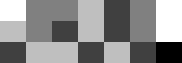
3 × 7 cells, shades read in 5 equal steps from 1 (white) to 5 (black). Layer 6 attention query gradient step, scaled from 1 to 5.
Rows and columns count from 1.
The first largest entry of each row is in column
5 3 7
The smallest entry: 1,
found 3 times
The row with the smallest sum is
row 1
